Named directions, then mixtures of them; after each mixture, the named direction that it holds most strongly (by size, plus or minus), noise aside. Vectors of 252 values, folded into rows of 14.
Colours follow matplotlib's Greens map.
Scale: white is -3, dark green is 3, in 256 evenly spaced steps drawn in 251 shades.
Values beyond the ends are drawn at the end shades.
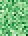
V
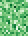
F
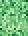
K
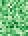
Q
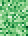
Q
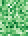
Q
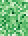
K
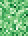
F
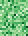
V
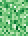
F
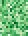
Q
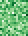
K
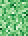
K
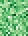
F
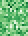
Q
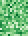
Q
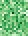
K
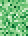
F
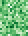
Q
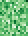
F
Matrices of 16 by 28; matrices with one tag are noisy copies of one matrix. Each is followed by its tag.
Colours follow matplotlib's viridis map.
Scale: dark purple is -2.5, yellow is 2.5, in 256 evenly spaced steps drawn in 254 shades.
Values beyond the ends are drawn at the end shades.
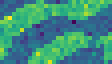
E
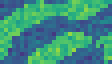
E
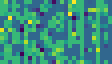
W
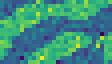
E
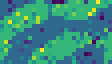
E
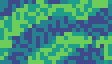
E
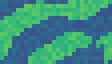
E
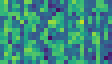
W
